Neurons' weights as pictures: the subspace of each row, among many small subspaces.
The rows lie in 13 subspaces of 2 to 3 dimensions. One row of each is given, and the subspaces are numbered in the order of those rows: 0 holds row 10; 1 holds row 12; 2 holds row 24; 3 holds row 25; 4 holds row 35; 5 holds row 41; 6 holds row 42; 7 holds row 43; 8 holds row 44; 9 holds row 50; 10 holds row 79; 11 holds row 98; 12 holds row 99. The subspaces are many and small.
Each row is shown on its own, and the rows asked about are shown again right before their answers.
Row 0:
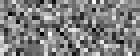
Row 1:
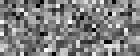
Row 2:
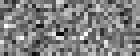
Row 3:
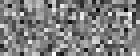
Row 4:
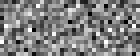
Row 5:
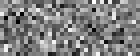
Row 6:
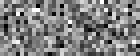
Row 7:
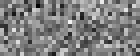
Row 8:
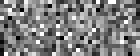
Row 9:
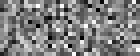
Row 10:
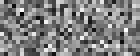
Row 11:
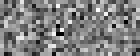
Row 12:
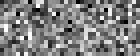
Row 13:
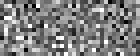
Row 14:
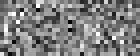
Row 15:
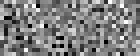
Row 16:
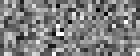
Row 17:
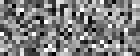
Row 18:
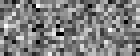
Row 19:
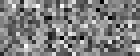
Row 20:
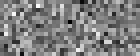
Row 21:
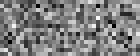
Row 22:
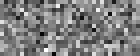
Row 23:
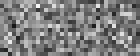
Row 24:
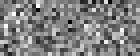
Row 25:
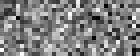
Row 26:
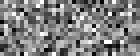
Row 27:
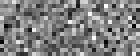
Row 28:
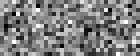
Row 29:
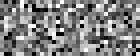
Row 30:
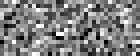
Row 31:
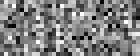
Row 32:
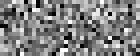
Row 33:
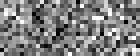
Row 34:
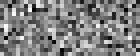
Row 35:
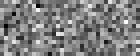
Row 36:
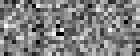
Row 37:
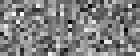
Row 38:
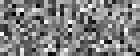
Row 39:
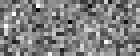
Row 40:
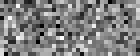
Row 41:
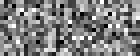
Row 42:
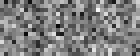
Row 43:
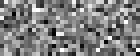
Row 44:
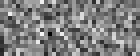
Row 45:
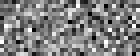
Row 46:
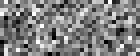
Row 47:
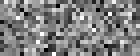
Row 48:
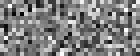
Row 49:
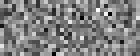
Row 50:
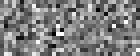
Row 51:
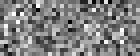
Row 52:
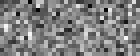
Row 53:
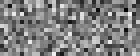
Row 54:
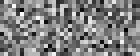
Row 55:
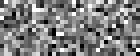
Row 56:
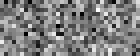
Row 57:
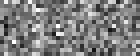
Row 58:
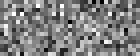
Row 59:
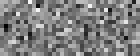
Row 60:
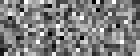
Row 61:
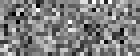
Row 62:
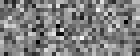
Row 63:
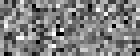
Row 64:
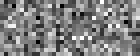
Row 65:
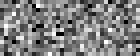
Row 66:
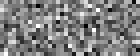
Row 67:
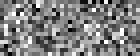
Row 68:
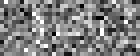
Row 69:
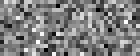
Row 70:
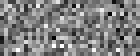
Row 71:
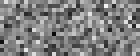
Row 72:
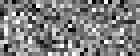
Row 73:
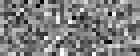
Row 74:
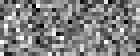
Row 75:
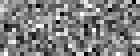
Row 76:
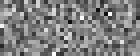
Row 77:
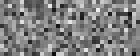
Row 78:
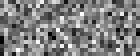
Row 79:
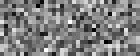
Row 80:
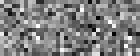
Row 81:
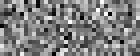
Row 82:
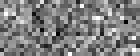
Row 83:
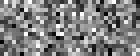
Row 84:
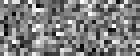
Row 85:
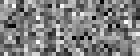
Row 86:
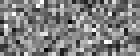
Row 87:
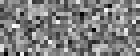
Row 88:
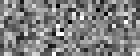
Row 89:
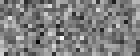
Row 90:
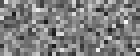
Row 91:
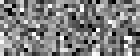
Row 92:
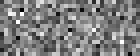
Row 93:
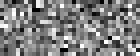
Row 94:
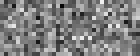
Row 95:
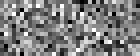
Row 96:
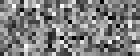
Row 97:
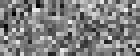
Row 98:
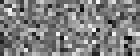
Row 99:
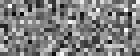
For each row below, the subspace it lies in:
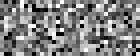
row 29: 12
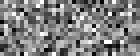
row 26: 10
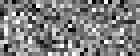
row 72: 8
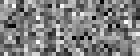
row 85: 5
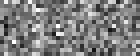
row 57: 6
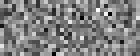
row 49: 7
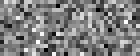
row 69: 10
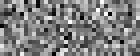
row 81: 7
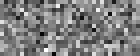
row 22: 10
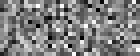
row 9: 1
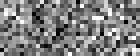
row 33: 3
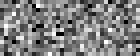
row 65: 4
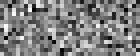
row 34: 12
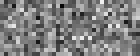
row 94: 5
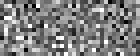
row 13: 8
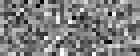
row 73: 3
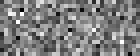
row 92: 11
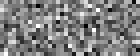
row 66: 1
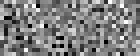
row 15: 8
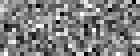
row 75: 1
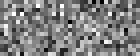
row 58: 4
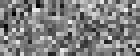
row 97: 9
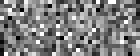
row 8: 11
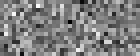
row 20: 6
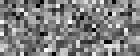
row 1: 10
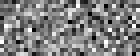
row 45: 3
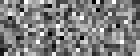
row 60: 2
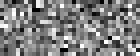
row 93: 7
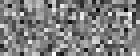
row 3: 12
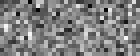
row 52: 1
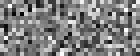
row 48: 12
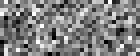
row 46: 8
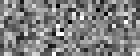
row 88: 9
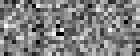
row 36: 4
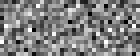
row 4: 3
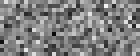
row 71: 3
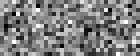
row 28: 5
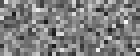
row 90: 7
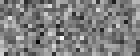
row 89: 2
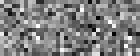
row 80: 11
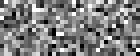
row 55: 7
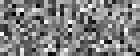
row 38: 0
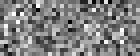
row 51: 2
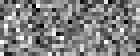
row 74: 2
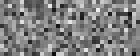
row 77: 12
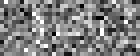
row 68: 3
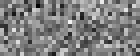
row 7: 9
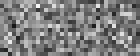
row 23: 11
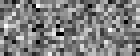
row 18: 4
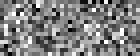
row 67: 2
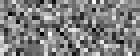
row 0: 8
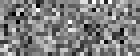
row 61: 2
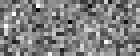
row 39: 4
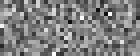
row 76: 7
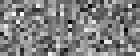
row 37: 0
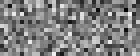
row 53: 12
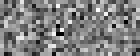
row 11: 9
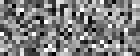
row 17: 0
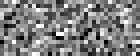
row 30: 0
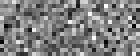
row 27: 3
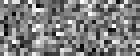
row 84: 6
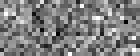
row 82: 3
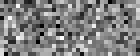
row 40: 11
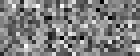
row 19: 1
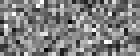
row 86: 10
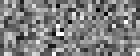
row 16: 9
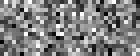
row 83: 6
